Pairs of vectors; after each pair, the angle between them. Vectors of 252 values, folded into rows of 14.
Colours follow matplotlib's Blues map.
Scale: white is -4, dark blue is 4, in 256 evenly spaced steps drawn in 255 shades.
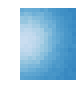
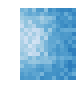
nearly parallel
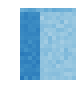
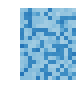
orthogonal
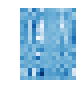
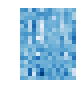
nearly parallel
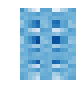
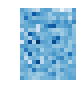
partly aligned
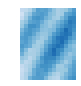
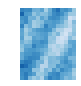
nearly opposite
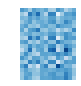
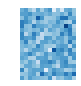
orthogonal
